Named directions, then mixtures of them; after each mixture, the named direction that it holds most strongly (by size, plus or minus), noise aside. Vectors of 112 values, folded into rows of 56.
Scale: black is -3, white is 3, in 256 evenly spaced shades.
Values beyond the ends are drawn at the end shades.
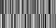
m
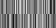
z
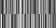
m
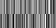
m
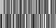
m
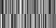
m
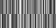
z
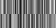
z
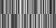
z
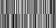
z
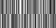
z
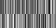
m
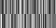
m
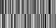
m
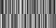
m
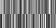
m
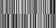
z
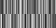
m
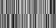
z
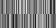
z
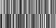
m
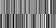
m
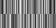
z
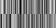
z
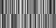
z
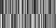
m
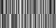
z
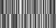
z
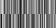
m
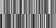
m
